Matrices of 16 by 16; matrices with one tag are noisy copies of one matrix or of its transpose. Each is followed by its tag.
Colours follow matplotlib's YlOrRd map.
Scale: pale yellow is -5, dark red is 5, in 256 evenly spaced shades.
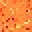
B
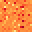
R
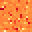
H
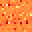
R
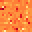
H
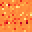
R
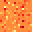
R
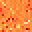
B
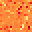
B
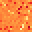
B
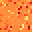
B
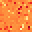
B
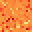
B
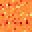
R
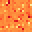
H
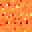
R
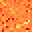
B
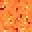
H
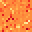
B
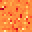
H
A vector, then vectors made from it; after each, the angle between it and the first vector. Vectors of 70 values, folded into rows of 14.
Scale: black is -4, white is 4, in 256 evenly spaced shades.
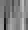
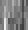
nearly opposite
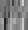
nearly parallel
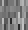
partly aligned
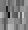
partly aligned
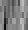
nearly parallel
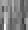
nearly opposite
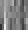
nearly opposite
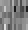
partly opposed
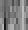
nearly parallel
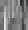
nearly opposite
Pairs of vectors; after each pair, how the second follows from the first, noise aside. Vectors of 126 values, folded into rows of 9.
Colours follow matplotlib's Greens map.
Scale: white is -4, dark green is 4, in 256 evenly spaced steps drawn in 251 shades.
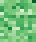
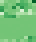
partly zeroed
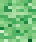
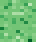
partly zeroed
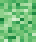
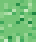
partly zeroed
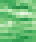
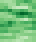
negated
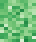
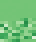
partly zeroed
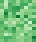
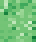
partly zeroed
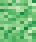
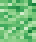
negated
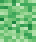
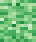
negated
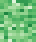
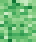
negated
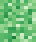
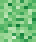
negated
